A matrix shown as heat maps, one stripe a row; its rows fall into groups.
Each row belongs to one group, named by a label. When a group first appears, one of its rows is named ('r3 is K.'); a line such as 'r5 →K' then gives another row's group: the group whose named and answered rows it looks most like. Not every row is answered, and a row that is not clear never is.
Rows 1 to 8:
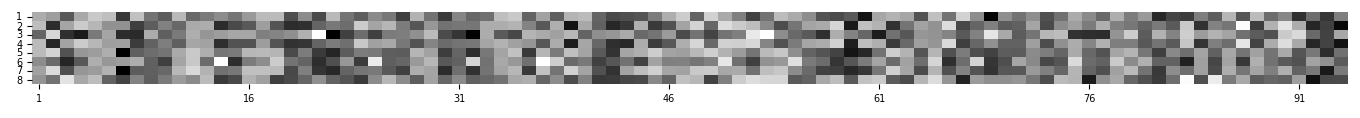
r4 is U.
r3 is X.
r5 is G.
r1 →G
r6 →G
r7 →G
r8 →U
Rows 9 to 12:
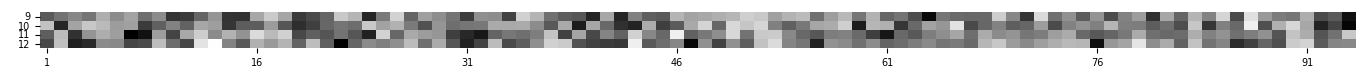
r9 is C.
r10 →U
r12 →X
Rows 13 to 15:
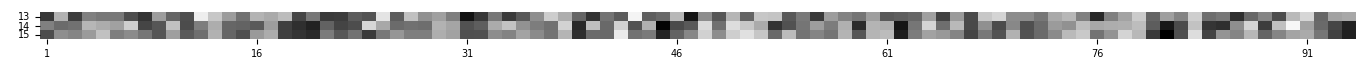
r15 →U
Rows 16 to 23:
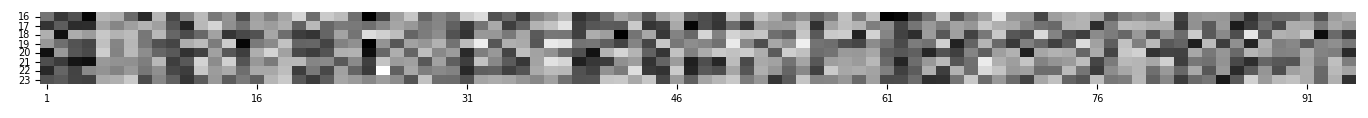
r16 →X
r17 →X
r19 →G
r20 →C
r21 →X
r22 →X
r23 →C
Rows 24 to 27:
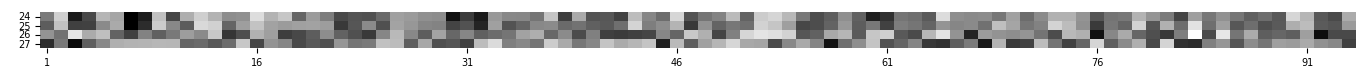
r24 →X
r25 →X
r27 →C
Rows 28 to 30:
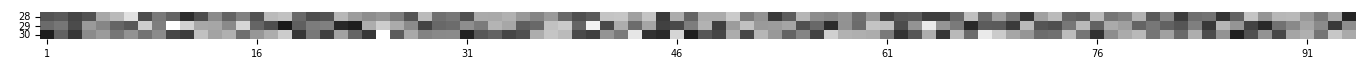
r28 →C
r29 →U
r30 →X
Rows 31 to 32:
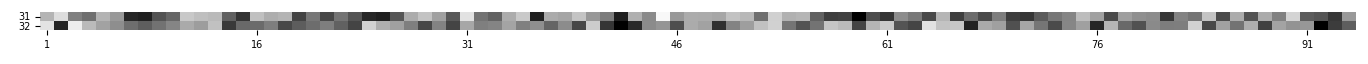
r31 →G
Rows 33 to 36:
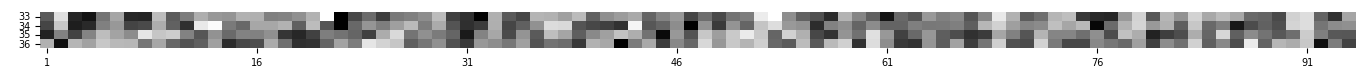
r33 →X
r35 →C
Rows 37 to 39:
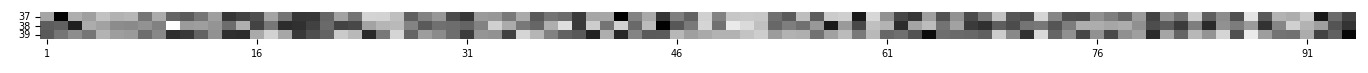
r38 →U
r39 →C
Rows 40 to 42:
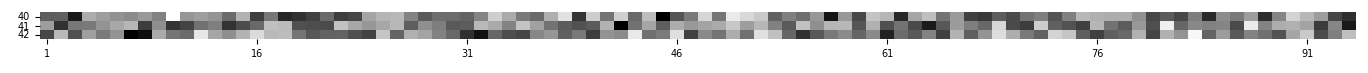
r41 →C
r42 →X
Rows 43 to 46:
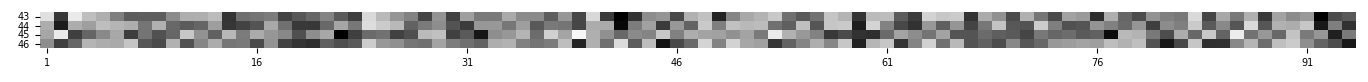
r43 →U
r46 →U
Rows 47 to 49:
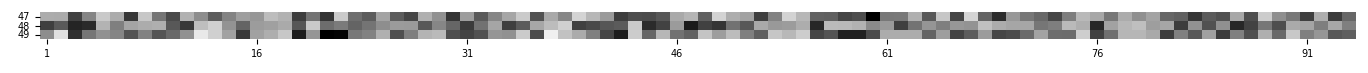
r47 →G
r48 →X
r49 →G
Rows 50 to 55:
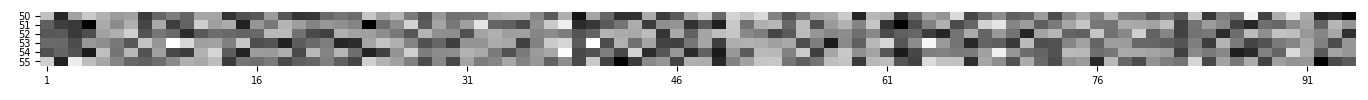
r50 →U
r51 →X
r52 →C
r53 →U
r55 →U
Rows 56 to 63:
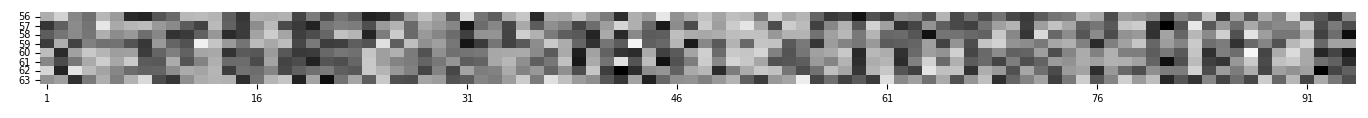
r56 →G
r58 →C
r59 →X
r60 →U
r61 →U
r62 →U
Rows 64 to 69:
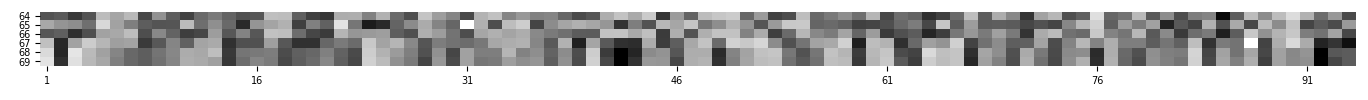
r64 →C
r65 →G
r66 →C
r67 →U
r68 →U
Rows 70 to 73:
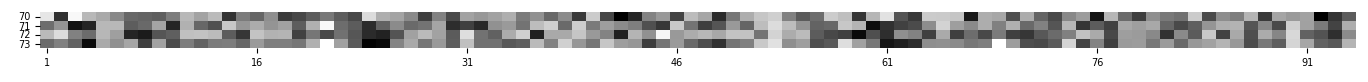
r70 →U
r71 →X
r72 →G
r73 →X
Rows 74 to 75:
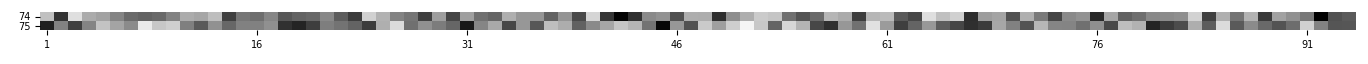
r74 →U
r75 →C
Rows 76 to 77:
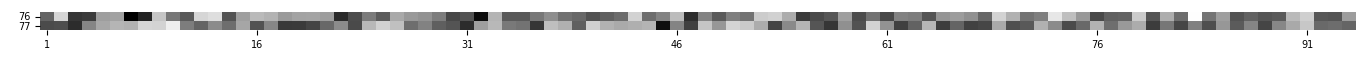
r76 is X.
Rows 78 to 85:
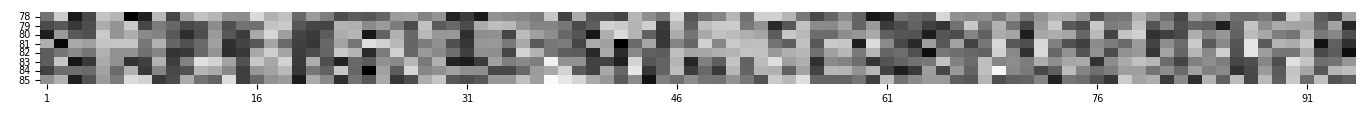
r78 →X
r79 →C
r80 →C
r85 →G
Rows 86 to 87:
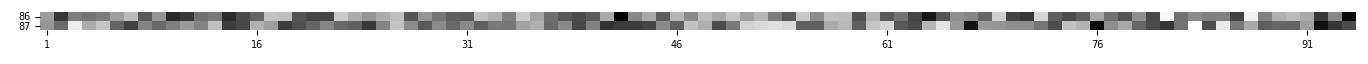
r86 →C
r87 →U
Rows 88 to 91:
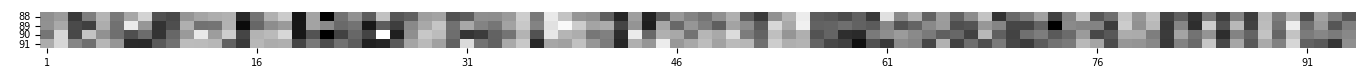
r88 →G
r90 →G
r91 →G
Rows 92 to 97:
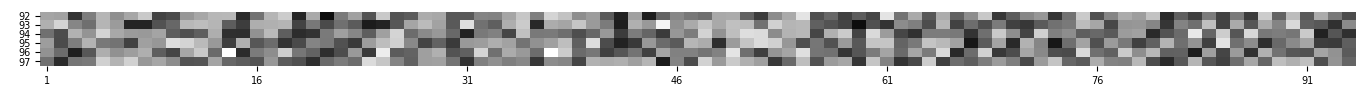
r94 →C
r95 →U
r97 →C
